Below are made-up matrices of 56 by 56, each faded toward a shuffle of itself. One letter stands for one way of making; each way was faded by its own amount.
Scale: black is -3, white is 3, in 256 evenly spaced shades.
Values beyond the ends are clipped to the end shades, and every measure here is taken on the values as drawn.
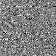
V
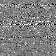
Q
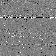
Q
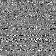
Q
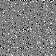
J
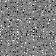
J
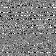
Q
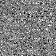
V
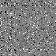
J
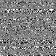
Q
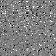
J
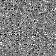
V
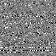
Q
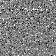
V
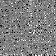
J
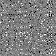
J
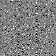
J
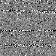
Q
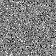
V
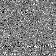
V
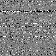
Q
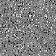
J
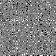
J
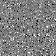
J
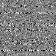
Q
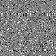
J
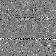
Q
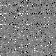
J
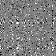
J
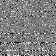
Q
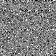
V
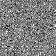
V
